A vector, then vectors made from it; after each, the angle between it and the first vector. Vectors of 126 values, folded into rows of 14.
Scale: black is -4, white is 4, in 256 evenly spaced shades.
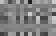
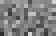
partly aligned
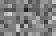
partly aligned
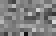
partly aligned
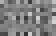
nearly parallel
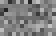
partly aligned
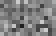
orthogonal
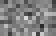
partly opposed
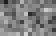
partly opposed
